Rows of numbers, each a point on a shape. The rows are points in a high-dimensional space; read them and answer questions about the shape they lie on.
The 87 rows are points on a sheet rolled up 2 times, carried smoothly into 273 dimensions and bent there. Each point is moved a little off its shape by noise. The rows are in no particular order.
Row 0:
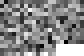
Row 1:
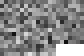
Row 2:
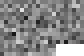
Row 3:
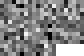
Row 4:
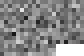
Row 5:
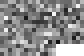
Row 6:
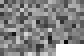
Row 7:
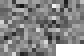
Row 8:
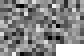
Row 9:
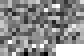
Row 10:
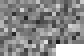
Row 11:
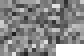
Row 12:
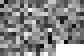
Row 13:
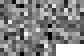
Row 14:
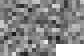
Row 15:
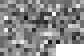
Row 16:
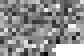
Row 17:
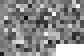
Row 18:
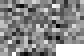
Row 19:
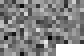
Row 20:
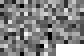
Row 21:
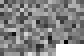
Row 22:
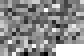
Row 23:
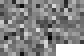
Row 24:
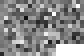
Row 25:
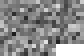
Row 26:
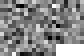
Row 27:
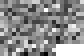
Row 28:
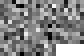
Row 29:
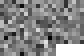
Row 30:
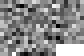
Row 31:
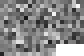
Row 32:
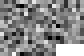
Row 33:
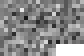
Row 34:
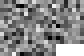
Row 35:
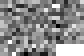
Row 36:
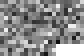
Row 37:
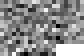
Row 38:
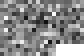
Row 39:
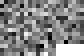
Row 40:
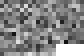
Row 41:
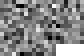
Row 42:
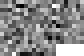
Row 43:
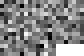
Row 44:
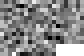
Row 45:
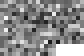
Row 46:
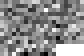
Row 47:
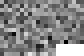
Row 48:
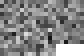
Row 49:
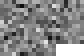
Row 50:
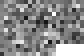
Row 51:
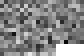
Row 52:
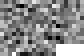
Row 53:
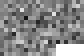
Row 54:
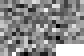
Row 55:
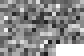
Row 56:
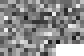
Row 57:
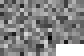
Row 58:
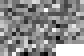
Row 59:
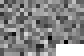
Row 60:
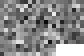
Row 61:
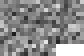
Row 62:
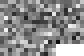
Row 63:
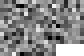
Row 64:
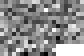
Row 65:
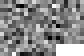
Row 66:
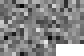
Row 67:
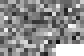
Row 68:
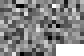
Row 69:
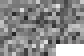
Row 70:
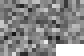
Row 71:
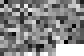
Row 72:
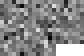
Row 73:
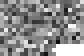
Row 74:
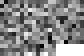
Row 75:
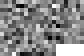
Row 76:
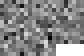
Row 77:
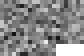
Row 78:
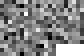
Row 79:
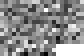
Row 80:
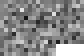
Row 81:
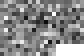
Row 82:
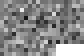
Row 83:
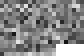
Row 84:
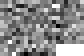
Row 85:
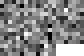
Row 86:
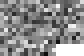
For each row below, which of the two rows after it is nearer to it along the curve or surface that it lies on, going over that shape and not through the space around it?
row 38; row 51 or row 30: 51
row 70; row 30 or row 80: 80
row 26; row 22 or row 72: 22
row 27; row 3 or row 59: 3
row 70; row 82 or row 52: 82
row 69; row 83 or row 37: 83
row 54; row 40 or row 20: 20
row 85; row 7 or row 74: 74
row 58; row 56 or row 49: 56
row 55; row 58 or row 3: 58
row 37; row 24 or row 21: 24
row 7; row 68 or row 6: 6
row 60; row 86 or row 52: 86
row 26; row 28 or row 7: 28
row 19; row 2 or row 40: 40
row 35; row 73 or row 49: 73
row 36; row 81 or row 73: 73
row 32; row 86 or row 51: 86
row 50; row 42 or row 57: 57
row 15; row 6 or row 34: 6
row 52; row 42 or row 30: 30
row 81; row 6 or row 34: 6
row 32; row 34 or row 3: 34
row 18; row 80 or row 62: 62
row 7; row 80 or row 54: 80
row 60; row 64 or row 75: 64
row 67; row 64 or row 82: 64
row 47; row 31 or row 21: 21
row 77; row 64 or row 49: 49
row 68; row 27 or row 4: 27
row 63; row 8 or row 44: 8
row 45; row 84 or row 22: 22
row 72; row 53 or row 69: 69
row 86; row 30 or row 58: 58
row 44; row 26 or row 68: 26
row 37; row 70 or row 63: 63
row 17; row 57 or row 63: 57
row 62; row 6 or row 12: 6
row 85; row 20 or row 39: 20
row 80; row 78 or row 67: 67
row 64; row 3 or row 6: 3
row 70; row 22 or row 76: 76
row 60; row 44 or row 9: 9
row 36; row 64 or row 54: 64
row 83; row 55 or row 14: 55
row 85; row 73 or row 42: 42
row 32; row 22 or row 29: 22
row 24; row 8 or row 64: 64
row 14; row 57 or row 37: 57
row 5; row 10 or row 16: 16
